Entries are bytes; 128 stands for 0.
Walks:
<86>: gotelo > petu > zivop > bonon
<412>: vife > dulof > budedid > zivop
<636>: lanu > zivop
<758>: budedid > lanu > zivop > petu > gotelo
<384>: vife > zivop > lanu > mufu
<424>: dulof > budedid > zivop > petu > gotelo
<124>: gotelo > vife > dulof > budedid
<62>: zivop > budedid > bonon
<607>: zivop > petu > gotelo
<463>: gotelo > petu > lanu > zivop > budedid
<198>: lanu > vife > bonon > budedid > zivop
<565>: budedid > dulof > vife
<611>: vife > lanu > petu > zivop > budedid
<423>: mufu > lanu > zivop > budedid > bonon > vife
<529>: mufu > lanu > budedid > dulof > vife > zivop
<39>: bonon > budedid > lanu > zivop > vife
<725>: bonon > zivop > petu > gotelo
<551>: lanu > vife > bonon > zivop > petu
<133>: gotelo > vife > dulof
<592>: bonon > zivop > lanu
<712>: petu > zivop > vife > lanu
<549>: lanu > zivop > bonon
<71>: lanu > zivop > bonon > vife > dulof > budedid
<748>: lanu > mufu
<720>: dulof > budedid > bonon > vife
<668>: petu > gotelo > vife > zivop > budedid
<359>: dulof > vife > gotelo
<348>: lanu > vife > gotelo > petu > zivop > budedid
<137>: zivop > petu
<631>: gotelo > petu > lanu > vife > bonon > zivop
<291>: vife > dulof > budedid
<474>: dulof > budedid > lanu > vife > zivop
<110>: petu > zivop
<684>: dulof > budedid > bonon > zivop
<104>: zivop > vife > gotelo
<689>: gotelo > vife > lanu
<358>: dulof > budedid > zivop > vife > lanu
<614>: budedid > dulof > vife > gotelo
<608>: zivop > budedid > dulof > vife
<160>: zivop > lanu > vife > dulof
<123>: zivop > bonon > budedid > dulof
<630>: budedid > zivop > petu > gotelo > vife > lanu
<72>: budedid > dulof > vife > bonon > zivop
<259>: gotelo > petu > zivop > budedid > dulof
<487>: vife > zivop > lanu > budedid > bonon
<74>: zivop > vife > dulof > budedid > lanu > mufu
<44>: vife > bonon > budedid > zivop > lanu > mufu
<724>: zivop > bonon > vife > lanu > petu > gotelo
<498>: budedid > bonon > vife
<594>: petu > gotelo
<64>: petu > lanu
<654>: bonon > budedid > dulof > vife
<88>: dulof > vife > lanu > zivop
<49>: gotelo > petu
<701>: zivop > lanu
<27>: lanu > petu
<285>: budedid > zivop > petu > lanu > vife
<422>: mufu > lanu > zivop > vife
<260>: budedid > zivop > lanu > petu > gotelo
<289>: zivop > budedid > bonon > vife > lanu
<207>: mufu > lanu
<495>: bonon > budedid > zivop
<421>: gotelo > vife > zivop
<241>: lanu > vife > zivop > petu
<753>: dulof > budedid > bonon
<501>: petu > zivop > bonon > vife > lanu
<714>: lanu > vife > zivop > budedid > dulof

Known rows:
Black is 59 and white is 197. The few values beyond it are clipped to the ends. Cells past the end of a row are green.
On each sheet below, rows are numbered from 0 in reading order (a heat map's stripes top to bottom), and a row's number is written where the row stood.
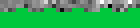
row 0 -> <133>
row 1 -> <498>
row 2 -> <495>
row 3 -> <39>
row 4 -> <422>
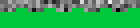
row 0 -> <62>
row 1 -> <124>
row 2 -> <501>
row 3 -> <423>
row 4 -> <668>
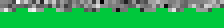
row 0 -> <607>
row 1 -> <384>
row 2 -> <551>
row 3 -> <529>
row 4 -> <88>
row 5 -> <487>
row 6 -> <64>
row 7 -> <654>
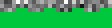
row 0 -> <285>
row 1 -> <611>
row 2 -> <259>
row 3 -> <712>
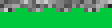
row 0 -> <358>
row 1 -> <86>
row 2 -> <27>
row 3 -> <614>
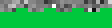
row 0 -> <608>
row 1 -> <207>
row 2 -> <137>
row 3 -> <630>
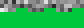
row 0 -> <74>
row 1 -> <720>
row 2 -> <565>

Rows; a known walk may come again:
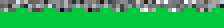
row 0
<104>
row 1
<71>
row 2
<124>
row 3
<291>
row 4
<712>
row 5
<44>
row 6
<725>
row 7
<614>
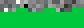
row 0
<724>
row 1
<110>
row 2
<241>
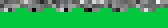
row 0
<358>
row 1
<88>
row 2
<289>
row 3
<463>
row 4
<636>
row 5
<594>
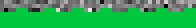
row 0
<495>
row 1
<72>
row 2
<592>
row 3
<689>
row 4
<198>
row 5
<123>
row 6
<611>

